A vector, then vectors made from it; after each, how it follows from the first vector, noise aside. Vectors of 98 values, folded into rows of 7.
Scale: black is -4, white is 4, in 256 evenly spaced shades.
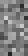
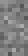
shrunk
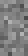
shrunk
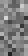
sign-scrambled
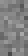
shrunk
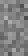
shrunk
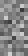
sign-scrambled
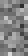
sign-scrambled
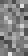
sign-scrambled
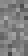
shrunk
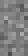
shrunk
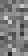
sign-scrambled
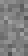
shrunk
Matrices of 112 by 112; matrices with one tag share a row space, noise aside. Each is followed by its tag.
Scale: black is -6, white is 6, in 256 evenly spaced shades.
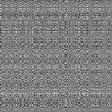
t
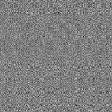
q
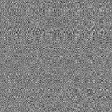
q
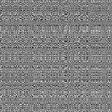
t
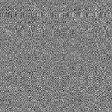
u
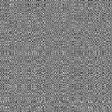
u
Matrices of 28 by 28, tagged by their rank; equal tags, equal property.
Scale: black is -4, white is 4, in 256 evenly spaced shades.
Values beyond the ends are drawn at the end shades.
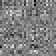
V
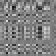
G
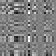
G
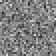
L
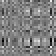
G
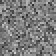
L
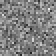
L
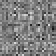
V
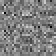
V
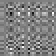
G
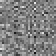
V
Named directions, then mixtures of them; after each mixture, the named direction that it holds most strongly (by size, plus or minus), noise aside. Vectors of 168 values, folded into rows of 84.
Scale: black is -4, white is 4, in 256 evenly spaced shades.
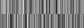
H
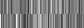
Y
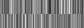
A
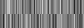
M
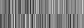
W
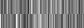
Y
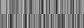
H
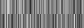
M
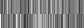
Y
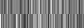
Y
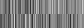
W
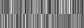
A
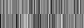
Y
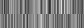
A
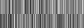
W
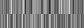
A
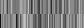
Y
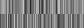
H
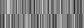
M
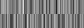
H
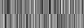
M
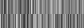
Y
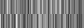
Y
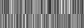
A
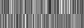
A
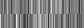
Y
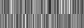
A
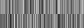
H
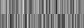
H
